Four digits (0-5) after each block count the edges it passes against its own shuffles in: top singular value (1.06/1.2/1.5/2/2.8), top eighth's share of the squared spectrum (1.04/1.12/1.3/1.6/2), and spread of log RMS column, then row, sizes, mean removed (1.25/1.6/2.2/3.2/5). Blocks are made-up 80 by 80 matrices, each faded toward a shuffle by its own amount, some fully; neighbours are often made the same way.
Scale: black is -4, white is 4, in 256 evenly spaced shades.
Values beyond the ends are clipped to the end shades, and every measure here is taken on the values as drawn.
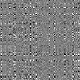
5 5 4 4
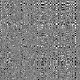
4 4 3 3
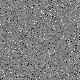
0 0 0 0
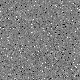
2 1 0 0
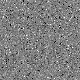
3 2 1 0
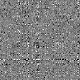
4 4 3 2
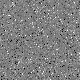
0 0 0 0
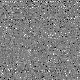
3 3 1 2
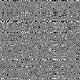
4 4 2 3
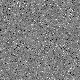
1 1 0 0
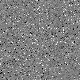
1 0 0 0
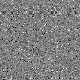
3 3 1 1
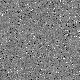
1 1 0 0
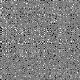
4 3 2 2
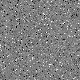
0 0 0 0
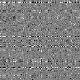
5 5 2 3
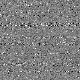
2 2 0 3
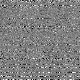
2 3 0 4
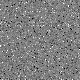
0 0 0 0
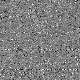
2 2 0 2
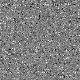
1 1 0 2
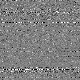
3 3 0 3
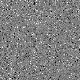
3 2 1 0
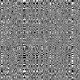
5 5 3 3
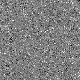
3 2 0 1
